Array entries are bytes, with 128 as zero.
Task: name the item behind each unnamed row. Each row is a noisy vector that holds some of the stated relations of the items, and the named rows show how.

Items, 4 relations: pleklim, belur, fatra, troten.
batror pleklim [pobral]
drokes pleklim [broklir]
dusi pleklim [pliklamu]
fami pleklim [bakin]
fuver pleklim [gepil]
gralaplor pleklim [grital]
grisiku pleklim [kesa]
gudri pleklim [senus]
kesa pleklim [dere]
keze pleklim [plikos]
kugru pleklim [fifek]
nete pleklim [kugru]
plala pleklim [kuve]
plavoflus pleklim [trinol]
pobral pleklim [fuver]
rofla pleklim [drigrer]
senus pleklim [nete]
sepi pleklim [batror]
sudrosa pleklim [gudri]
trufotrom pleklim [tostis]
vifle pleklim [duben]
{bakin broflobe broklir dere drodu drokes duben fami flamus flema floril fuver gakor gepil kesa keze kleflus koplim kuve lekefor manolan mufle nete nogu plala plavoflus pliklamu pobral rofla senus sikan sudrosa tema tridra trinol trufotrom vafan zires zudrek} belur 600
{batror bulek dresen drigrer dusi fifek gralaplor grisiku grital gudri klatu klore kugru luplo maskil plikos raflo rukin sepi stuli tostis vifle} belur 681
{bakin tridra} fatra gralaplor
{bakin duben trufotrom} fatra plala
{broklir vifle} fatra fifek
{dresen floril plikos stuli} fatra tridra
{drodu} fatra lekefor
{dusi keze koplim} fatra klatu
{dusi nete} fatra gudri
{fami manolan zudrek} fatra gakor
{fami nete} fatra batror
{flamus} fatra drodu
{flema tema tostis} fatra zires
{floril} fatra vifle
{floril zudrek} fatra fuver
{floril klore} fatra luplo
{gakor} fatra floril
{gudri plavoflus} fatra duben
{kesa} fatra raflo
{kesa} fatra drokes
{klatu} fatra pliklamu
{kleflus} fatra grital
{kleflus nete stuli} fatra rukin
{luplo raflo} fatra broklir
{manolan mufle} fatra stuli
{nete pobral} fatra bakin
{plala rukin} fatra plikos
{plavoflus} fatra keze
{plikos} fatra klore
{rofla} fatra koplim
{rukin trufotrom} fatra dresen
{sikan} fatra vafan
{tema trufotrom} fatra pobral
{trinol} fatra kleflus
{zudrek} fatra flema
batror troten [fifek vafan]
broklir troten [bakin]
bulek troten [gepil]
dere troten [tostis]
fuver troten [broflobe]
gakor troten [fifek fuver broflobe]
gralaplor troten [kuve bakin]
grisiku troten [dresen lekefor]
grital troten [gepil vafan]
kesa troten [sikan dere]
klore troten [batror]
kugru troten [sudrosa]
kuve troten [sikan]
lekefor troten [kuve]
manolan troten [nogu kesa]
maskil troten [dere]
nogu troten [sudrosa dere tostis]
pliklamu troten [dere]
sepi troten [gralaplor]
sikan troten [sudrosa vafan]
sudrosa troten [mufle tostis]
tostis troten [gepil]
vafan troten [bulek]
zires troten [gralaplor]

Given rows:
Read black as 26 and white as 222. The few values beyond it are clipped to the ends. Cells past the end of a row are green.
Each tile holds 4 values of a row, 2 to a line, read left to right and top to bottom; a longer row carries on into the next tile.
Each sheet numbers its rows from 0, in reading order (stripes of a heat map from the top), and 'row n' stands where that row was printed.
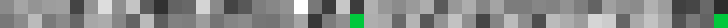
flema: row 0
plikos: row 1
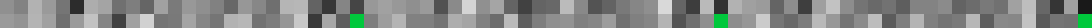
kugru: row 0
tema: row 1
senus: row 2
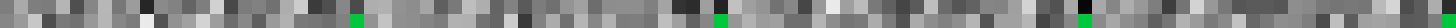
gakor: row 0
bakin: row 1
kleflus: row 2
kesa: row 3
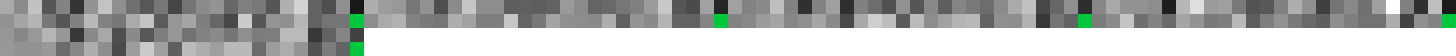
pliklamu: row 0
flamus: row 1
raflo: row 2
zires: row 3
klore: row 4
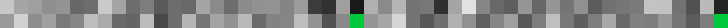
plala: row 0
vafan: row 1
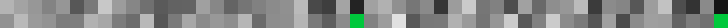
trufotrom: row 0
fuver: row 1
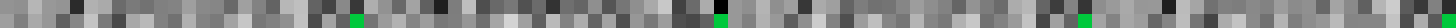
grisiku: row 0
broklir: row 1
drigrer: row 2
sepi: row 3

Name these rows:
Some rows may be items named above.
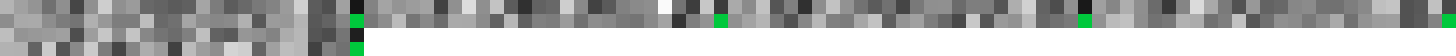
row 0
trinol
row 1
flema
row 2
pliklamu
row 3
sikan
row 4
rukin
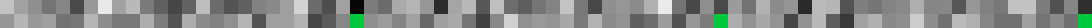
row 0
kleflus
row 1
tostis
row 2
bulek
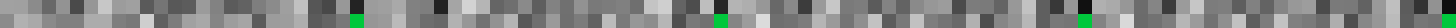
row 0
mufle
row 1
kuve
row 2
broflobe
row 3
broflobe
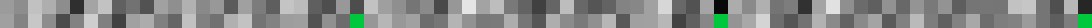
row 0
batror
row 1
kleflus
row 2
vafan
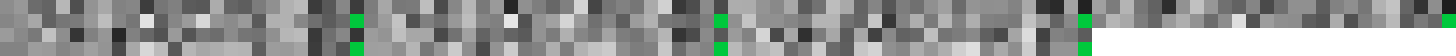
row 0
floril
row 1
gakor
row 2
bakin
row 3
nogu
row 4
luplo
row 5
gudri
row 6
klatu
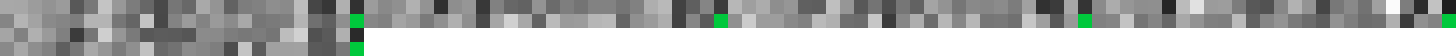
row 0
pobral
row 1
vifle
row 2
duben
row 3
zires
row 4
kesa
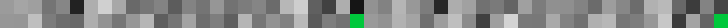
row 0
lekefor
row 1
kugru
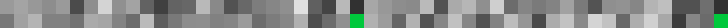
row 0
tema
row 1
stuli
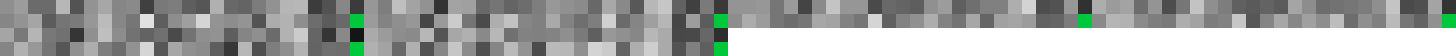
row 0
floril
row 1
maskil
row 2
manolan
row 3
plavoflus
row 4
dere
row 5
dresen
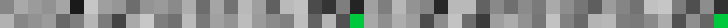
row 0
gralaplor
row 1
grital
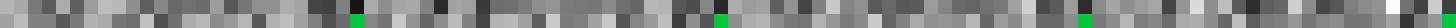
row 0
tridra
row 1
fifek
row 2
rofla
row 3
flema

